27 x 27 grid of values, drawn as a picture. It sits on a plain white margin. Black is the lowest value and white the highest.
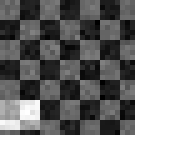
Odd patch: higher, in the bottom left. Average level on the scale: 30%. Roughest part: bottom left. Ninth with the highest average: bottom left.
